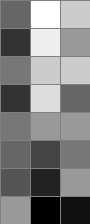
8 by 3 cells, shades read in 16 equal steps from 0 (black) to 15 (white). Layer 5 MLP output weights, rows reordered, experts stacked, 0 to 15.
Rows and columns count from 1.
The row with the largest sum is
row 1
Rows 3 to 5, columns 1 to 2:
7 12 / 3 13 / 7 9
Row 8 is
9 0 1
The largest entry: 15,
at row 1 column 2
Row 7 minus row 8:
-4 2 8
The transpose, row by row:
6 3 7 3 7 6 5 9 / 15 14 12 13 9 4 2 0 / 12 9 12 6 9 7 9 1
